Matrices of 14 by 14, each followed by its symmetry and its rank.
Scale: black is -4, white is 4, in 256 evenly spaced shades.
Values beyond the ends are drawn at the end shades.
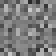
neither, rank three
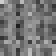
neither, rank three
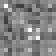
symmetric, rank three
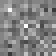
symmetric, rank three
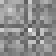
symmetric, rank three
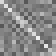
symmetric, full rank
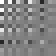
symmetric, rank one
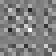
symmetric, rank three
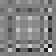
symmetric, rank one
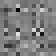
neither, rank three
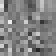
neither, rank three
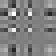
symmetric, rank one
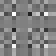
symmetric, rank one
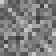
symmetric, full rank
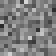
antisymmetric, full rank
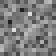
symmetric, full rank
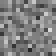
antisymmetric, full rank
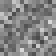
symmetric, full rank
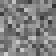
antisymmetric, full rank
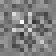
symmetric, rank three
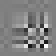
symmetric, rank one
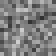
antisymmetric, full rank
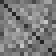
symmetric, full rank
